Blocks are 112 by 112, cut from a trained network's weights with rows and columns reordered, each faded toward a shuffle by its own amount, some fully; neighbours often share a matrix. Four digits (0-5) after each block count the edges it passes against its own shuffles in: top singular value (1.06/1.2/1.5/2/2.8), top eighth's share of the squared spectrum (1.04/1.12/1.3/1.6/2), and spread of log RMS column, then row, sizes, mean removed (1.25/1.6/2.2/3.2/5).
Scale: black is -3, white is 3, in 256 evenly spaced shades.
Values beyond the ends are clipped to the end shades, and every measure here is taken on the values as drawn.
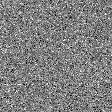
1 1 0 0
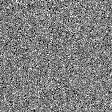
0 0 0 0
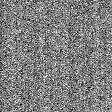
2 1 0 0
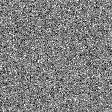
0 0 0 0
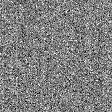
1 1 0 0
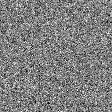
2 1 0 0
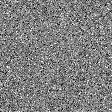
0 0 0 0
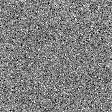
0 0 0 0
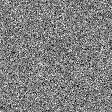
0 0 0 0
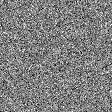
1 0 0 0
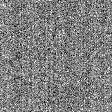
2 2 0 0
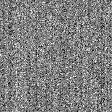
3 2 0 1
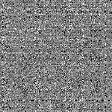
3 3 3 1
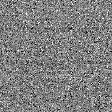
2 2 2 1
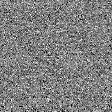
2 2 2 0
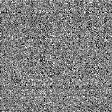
3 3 3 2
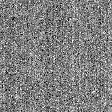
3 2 0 1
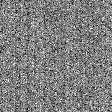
2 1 0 0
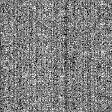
3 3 1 2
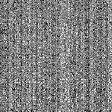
4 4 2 3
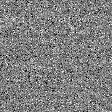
1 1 1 0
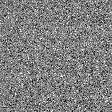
1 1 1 0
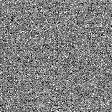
1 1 0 0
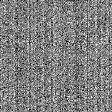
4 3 1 3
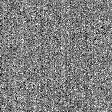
2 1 0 0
